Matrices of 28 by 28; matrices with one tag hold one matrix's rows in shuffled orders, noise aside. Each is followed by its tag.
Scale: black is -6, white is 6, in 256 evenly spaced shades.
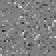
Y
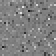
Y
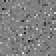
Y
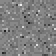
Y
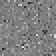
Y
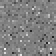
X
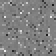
X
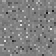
X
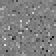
X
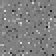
X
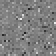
Y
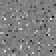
X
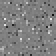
X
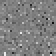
X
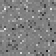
X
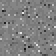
Y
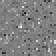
Y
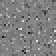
Y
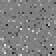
X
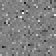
Y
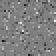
Y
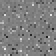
X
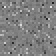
X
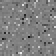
Y
